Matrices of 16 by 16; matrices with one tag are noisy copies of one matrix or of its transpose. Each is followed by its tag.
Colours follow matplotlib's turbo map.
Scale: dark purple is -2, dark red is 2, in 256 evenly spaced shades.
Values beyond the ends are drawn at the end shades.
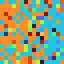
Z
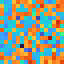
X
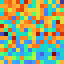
Z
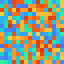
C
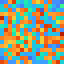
C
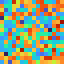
X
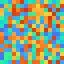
C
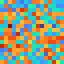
C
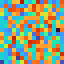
C
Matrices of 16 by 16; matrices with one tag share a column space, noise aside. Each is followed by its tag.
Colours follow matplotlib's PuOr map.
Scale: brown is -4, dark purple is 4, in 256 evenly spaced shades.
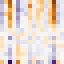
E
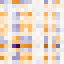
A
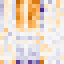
E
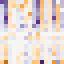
E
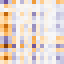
A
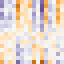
E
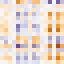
A
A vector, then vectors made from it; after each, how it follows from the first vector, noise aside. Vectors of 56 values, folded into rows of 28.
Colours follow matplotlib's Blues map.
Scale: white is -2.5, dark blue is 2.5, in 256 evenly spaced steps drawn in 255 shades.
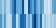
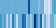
partly zeroed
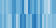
shrunk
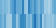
shrunk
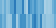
shrunk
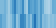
shrunk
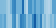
shrunk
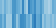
shrunk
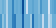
partly zeroed
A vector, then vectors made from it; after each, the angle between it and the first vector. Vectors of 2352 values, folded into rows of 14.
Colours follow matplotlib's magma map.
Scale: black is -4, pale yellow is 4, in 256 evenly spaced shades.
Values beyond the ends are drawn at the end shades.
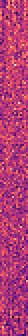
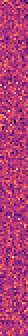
orthogonal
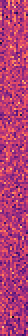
nearly parallel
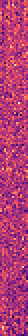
nearly parallel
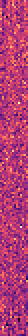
nearly parallel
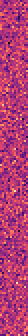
orthogonal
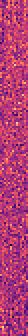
nearly parallel
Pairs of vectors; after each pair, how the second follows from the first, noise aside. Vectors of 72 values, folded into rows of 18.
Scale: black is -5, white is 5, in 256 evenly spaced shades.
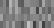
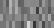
copied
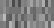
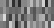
scaled up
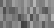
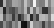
scaled up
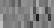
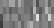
negated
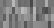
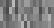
shuffled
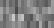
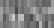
copied
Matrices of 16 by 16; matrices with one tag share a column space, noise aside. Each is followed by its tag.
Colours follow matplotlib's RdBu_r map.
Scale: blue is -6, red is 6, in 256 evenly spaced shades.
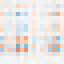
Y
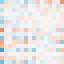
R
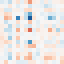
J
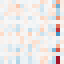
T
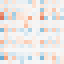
J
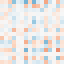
R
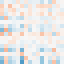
T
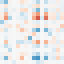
J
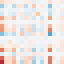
T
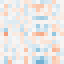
T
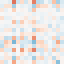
R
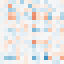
J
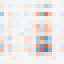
Y
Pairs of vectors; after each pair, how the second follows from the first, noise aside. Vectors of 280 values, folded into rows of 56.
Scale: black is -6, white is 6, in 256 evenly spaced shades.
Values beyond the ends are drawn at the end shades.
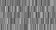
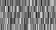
scaled up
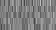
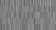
shrunk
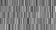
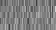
copied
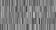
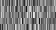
scaled up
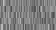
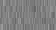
shrunk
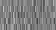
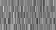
copied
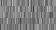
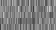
copied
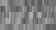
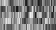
scaled up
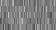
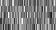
scaled up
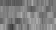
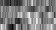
scaled up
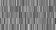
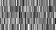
scaled up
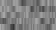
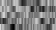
scaled up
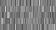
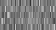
copied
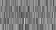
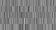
shrunk
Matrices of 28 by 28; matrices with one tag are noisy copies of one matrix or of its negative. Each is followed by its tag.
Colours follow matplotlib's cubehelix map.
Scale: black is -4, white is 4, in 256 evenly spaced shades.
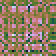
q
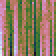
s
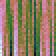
s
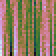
s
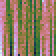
s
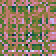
q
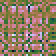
q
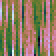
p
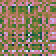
q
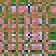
q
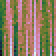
s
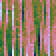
p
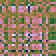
q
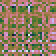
q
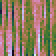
p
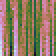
s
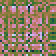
q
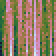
s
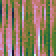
p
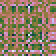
q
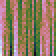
s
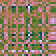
q
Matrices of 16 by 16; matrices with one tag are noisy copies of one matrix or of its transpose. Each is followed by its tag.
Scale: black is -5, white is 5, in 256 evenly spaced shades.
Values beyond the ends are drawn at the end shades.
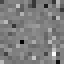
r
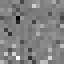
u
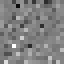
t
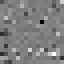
r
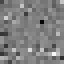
r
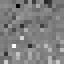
t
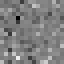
u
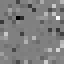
u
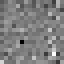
r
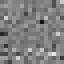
r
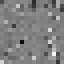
r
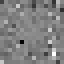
r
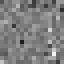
r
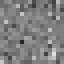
r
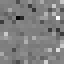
u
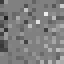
t
